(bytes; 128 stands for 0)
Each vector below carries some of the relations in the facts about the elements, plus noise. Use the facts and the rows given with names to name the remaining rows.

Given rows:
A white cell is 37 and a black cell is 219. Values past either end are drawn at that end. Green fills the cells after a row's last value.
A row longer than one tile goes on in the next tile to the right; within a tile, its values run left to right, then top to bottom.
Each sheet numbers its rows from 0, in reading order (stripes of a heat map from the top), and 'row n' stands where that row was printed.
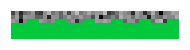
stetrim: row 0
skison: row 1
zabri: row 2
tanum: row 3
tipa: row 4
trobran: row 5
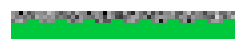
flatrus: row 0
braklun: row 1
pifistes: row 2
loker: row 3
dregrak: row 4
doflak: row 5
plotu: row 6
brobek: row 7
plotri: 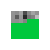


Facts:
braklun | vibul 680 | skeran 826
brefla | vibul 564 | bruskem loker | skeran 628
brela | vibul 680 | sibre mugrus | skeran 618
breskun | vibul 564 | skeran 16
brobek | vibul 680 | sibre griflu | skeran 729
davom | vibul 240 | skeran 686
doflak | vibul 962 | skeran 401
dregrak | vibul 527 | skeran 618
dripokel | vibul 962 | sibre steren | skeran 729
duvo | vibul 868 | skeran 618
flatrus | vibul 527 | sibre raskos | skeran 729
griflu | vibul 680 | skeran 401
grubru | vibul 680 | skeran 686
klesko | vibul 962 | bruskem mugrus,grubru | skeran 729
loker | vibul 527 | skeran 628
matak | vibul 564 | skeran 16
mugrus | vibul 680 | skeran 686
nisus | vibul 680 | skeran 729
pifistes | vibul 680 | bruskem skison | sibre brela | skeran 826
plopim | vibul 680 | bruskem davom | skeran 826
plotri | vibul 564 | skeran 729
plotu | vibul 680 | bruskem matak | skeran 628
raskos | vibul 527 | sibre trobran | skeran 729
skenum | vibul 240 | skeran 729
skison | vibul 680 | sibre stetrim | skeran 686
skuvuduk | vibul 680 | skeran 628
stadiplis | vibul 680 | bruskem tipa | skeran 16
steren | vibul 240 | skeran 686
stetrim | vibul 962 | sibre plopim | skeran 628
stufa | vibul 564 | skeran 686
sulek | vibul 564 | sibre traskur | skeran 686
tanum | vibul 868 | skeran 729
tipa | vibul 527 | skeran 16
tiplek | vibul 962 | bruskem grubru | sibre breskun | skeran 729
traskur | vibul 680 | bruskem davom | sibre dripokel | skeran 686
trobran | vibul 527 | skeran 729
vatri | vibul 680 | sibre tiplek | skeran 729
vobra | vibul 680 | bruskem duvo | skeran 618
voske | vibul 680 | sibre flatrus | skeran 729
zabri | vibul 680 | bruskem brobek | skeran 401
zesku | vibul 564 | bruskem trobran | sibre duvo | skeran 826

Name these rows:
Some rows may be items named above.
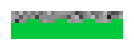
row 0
plopim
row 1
grubru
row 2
klesko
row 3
voske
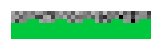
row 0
plopim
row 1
klesko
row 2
brela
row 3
duvo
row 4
stetrim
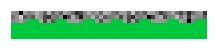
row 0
skenum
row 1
duvo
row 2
tiplek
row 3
brela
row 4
duvo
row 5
klesko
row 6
stetrim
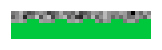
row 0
voske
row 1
klesko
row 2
vatri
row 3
vobra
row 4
raskos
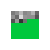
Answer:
griflu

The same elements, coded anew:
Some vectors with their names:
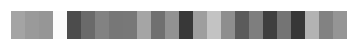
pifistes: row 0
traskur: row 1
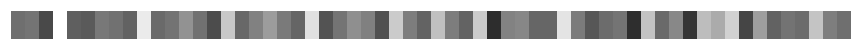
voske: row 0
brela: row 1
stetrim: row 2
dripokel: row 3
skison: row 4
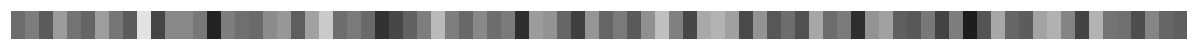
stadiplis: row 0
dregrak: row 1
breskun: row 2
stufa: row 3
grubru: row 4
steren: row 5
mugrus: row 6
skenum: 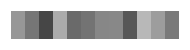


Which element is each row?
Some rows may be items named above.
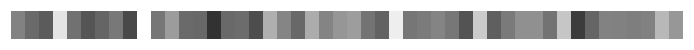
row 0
brobek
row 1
brefla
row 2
klesko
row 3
zesku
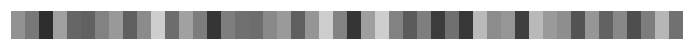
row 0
flatrus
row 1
raskos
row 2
traskur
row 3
davom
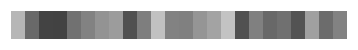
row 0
trobran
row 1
zabri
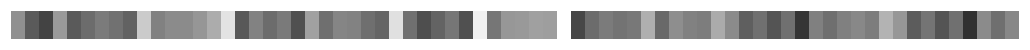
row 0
tanum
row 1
doflak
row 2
brobek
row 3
pifistes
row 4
griflu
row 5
griflu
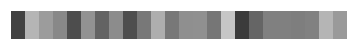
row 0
davom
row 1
zesku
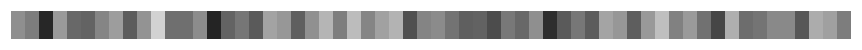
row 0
flatrus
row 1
tipa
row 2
plopim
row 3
tipa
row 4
skenum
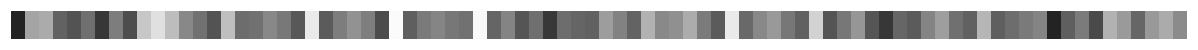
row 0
sulek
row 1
vobra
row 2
vatri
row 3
matak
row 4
tiplek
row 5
duvo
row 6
loker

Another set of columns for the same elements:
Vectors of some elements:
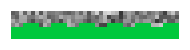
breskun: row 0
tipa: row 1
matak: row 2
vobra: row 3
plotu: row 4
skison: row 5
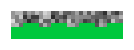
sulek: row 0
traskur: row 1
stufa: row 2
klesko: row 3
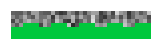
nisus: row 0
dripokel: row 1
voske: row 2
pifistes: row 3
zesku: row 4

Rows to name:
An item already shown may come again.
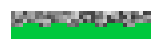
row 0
mugrus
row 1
loker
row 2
steren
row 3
dregrak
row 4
doflak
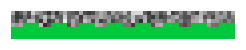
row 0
pifistes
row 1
voske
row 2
dripokel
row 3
davom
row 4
duvo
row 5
stetrim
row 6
plopim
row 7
brefla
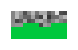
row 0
grubru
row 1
doflak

